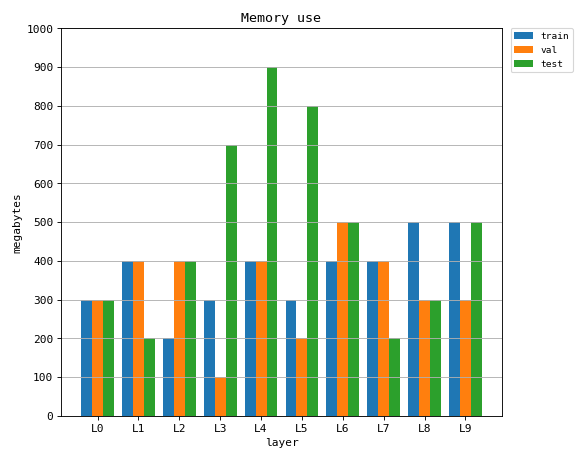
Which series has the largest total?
test
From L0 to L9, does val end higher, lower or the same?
the same
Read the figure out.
Title: Memory use
x-axis: layer, ticks L0 L1 L2 L3 L4 L5 L6 L7 L8 L9
y-axis: megabytes, ticks 0 100 200 300 400 500 600 700 800 900 1000
Legend: train, val, test
Values:
train: 300 400 200 300 400 300 400 400 500 500
val: 300 400 400 100 400 200 500 400 300 300
test: 300 200 400 700 900 800 500 200 300 500
